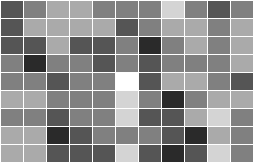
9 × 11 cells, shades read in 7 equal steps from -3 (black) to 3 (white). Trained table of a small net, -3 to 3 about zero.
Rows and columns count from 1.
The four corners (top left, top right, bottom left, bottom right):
-1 0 1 0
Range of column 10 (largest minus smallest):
3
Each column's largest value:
1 1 1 1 1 3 0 2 1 2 1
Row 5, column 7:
-1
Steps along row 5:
same down up same up down up same down down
